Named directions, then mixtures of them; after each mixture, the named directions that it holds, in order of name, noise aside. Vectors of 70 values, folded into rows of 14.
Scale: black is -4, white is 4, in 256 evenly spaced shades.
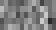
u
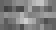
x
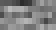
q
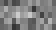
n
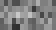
n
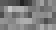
q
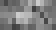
n, x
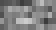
q, x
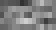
q, x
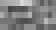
q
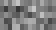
n, x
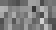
n, u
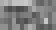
n, q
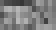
n, q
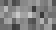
n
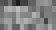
n, q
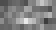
q, x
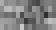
u, x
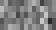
u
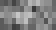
n, x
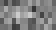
n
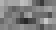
q, x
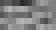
q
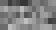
q, u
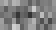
n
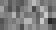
u, x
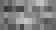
x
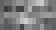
x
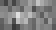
n, x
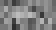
n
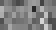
n, u
